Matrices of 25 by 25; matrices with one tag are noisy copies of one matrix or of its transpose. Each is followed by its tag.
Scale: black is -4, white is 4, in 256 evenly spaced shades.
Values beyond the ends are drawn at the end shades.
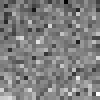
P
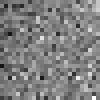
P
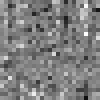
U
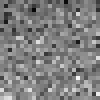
P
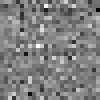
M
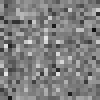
M
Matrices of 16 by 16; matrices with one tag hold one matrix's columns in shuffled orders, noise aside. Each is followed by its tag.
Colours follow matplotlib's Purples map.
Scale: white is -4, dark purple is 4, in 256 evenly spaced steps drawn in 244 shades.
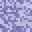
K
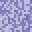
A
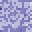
K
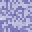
K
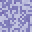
A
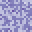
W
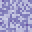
A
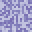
A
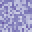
A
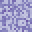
W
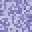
A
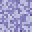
A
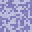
W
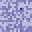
K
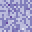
W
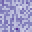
A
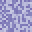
A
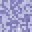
A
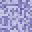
W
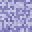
K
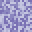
A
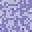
W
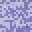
K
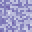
W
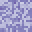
K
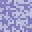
W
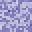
K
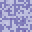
W
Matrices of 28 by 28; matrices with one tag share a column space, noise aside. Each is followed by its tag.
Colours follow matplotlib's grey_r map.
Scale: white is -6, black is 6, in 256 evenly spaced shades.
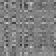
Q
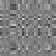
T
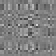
T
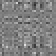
Q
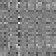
Q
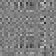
Q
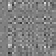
Q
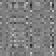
Q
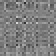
Q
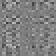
Q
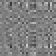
Q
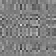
T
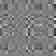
T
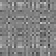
Q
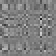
T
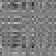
Q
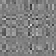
T
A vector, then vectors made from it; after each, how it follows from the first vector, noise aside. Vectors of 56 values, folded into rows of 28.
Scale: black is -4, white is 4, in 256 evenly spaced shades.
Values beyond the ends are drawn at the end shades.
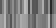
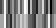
scaled up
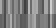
negated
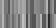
wrapped around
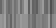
shrunk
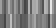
negated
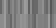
shrunk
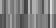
negated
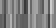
negated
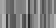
wrapped around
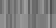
shrunk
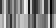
scaled up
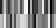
scaled up
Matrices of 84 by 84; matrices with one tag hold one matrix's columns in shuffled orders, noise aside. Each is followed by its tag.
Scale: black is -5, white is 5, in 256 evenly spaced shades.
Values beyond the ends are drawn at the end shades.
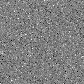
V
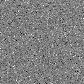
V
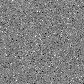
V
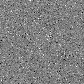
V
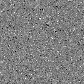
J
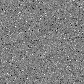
J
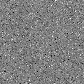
V
